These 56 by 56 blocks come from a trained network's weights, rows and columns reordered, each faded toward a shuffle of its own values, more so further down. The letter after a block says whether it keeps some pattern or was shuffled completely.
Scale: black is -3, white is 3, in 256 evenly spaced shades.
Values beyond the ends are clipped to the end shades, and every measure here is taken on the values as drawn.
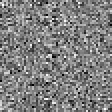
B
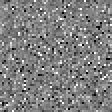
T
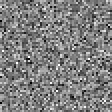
T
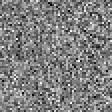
T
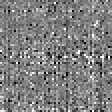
B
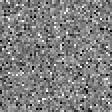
T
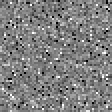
T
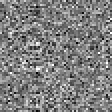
B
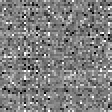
B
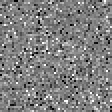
T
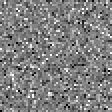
T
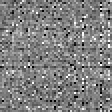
B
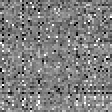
B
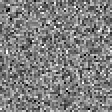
T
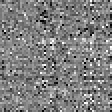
B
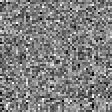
B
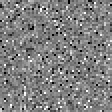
T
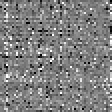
B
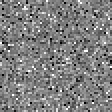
T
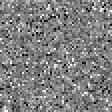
T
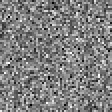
T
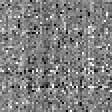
B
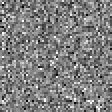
B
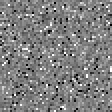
T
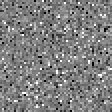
T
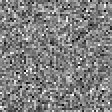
T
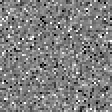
T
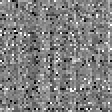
B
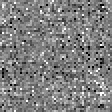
B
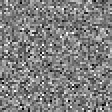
B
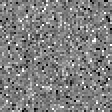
T
